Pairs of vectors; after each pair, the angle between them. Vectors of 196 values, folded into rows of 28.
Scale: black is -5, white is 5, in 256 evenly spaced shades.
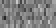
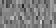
partly aligned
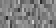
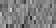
orthogonal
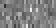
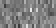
nearly parallel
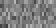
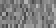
partly aligned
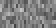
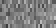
partly opposed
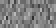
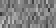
partly aligned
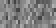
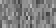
partly aligned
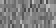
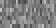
partly aligned
